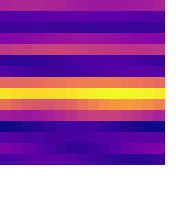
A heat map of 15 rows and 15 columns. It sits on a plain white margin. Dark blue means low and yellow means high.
Overall the values sit about 30% of the way up the scale. Most values sit low, with a long tail of high ones. The grain runs across in streaks. There is no overall slope.
